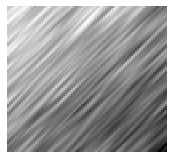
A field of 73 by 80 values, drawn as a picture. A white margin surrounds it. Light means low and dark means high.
Slope: up to the bottom right. Ninth with the highest average: bottom right. Odd rows or columns: none. Mirror symmetry: none. Grain: diagonal, up to the right. Ninth with the lowest average: top left.
